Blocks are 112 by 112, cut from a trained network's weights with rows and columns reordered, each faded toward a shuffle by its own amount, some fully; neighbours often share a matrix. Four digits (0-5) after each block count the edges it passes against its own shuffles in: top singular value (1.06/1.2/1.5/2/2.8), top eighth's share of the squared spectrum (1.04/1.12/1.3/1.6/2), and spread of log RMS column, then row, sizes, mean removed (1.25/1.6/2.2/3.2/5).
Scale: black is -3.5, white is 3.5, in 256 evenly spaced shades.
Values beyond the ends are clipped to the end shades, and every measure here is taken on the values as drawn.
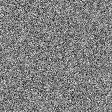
0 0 0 0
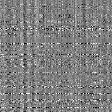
4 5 1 4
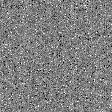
1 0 0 0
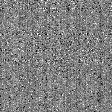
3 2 0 2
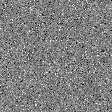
0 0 0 0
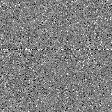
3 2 1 1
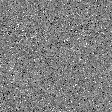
0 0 0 0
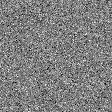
0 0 0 0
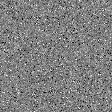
1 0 0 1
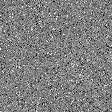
0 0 0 0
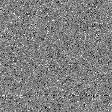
2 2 1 1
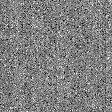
2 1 0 0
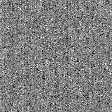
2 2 0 1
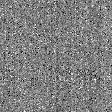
2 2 0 1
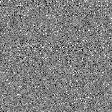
2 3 0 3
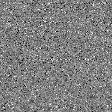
2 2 0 2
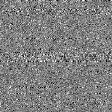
3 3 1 3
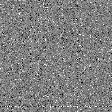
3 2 2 1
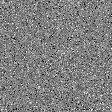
1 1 0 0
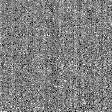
3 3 0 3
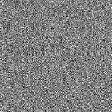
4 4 3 2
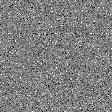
2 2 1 1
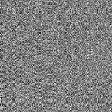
4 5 3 2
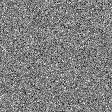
1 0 0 0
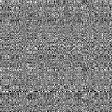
4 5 3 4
